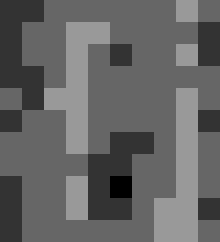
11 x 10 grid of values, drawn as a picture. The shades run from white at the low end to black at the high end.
The ninth with the lowest average is the bottom right. The bottom left is the smoothest part. No seam splits the table. The grain runs up and down. Stripes running up and down repeat 2 times from left to right.
